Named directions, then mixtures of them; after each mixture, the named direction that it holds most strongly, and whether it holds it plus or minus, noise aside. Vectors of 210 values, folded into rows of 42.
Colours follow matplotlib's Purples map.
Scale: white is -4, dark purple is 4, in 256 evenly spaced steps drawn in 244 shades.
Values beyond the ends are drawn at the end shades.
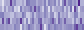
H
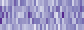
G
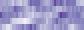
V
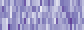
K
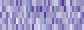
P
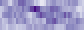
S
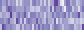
P, minus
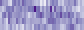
S, plus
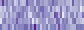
G, minus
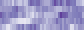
V, plus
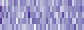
G, plus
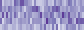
G, plus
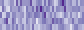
P, plus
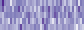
H, minus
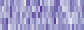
K, minus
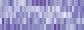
S, minus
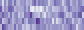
P, minus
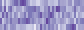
G, plus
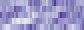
V, plus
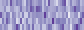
P, plus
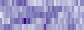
V, minus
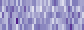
P, minus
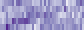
V, minus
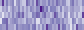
G, minus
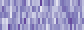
K, plus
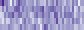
H, minus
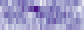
S, plus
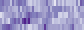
V, minus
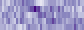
S, plus
